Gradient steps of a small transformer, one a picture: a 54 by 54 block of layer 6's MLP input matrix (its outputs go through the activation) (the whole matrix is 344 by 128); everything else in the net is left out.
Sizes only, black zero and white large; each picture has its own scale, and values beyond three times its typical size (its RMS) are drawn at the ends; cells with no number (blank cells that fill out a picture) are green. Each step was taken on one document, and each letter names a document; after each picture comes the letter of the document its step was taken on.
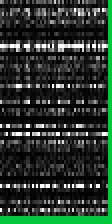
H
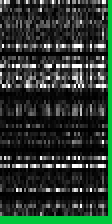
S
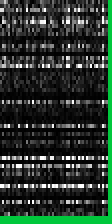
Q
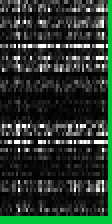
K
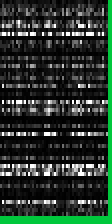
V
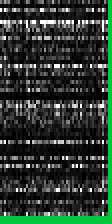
Q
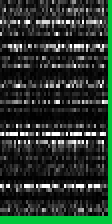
H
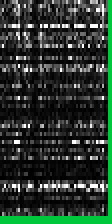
K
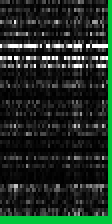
S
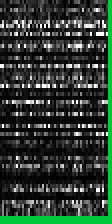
S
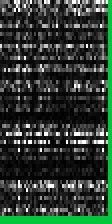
K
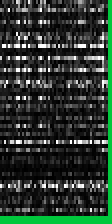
K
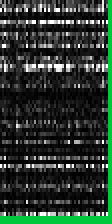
Q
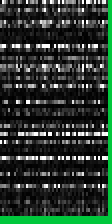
H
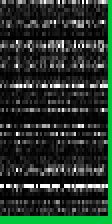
H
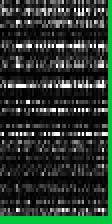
H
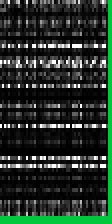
S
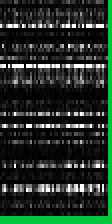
S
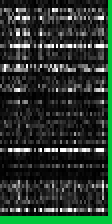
K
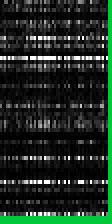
Q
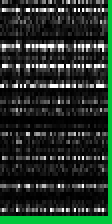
H
